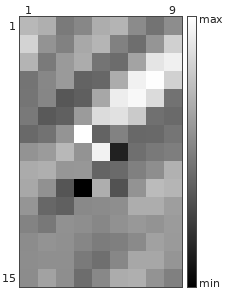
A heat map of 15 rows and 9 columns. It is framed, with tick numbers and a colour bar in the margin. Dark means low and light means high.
Odd patch: rougher, in the centre. Average level on the scale: 60%. Roughest part: centre. Mirror symmetry: none. Grain: diagonal, up to the right.
